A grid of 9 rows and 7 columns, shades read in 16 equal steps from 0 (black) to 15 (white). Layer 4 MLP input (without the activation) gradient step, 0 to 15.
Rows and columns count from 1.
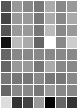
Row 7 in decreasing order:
8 8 7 7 7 7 7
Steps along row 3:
up same down up down up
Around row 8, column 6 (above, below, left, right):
7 6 9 8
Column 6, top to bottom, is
8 8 8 8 8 8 7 8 6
